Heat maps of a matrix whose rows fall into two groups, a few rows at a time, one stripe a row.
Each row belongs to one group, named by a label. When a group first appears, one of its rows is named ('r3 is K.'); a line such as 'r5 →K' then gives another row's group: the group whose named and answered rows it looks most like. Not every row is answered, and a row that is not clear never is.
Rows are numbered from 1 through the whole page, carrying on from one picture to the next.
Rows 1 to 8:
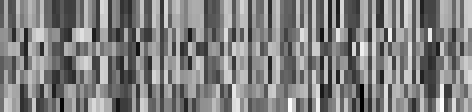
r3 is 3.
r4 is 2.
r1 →3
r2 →3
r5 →3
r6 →3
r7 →2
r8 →2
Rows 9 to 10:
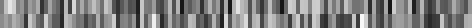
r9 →2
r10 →2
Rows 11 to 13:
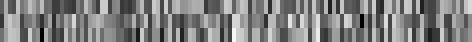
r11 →3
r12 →2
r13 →2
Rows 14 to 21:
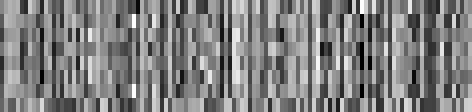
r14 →2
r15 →2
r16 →2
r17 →2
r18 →2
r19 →2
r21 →3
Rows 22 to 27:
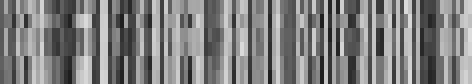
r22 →3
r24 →3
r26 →3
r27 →3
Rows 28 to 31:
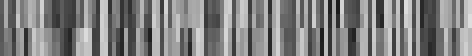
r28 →3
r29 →3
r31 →3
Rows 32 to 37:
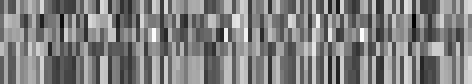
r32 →3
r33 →2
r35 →3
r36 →3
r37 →3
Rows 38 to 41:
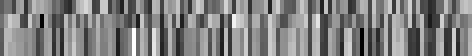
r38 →3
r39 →2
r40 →2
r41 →2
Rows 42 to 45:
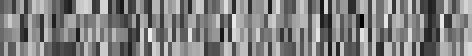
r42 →3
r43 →2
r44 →2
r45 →3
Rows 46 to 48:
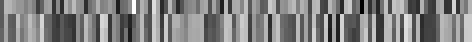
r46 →2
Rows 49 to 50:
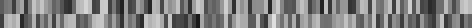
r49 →3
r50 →2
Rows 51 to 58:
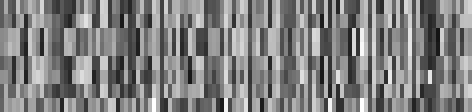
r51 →3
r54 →2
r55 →3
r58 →2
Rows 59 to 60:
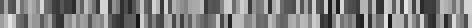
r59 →3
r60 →2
